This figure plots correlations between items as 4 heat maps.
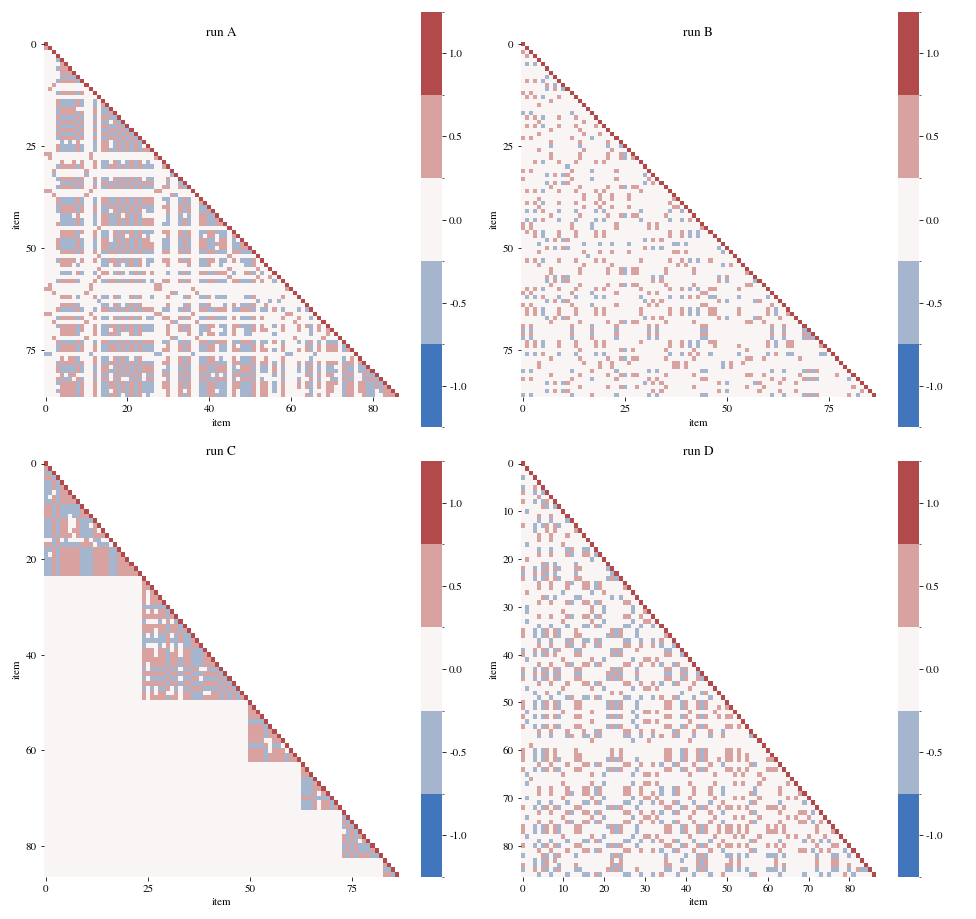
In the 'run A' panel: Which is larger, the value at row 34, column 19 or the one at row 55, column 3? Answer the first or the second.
the second
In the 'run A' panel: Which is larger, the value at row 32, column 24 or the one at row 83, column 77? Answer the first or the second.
the second
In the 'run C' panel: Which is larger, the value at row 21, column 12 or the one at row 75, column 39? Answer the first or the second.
the first
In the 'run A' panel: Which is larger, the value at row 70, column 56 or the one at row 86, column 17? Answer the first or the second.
the second
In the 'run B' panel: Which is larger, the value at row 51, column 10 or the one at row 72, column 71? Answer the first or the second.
the first
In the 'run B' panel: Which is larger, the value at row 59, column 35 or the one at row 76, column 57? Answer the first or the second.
the first
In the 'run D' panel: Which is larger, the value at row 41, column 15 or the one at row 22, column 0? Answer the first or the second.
the second
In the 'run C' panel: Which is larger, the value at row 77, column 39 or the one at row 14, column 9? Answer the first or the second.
the first
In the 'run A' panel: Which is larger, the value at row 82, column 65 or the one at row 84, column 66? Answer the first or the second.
the first
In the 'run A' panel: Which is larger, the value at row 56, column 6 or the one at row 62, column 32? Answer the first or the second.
the second
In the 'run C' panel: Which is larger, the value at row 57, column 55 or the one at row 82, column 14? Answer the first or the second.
the first
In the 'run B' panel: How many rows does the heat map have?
87
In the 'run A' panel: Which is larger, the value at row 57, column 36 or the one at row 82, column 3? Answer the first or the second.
the second
